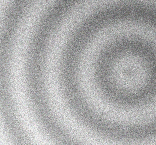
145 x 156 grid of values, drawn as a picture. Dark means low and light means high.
Histogram: bell-shaped. Rings: centred on the middle right. Odd rows or columns: none. Slope: up to the bottom left. Ninth with the lowest average: top right. Ninth with the highest average: bottom left.
